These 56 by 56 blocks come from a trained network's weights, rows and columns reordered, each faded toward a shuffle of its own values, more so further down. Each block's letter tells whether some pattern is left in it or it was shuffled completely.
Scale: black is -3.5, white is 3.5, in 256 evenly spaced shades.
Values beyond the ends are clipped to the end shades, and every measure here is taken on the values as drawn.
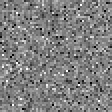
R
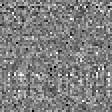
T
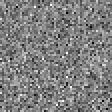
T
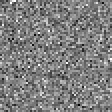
R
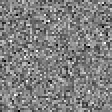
R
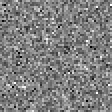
R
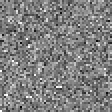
R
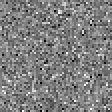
R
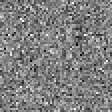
T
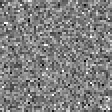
R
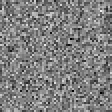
T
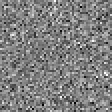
T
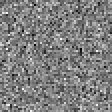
R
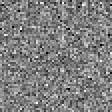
T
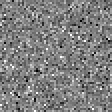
R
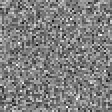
R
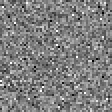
R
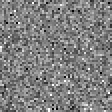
T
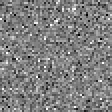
R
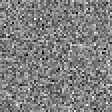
R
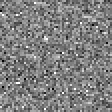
R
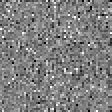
T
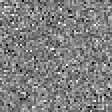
R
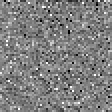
T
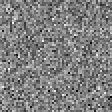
R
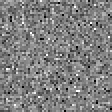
R
